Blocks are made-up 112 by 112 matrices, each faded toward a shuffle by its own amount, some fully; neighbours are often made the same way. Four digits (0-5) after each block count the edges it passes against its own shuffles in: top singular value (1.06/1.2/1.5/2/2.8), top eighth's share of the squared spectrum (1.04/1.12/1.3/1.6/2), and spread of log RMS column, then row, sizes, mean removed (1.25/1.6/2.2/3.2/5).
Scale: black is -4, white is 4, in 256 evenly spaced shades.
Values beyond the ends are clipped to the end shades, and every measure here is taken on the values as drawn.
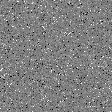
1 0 0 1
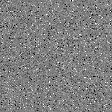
3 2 1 1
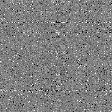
4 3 2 2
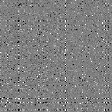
5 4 2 2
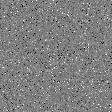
2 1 0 0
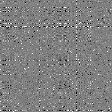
5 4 3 3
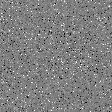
2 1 0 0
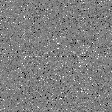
3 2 1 1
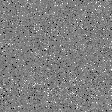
3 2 0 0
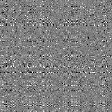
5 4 3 3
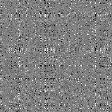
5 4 3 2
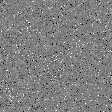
1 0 0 0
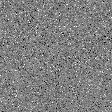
1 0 0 0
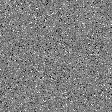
0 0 0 0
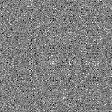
4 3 2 2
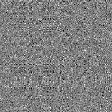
4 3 2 2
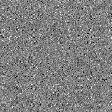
4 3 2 1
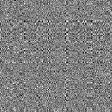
5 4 3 3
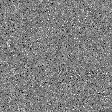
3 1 0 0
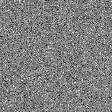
3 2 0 0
